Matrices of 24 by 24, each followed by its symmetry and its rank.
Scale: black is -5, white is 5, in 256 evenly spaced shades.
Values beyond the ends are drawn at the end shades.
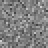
neither, full rank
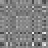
symmetric, rank two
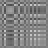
symmetric, rank one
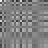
symmetric, rank one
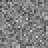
symmetric, full rank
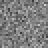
neither, full rank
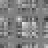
symmetric, rank two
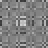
symmetric, rank two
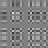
symmetric, rank one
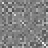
symmetric, rank five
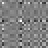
symmetric, rank two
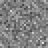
symmetric, full rank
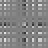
symmetric, rank one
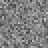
neither, full rank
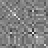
symmetric, rank five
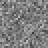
symmetric, full rank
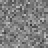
neither, full rank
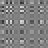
symmetric, rank one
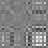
symmetric, rank two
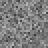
symmetric, full rank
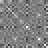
symmetric, rank five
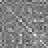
symmetric, rank five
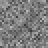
symmetric, full rank
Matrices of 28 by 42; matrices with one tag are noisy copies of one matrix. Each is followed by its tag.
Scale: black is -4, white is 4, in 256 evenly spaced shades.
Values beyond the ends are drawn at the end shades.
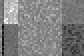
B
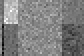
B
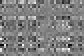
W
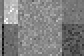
B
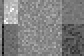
B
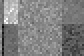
B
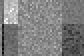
B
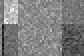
B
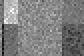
B
